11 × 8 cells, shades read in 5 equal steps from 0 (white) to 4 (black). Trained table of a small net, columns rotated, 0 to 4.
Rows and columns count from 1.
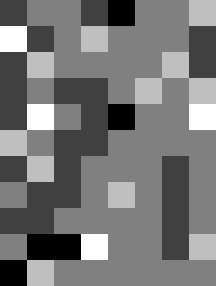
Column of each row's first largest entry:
5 2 1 1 5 3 1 2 1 2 1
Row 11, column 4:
2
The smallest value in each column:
0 0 2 0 1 1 1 0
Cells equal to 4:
5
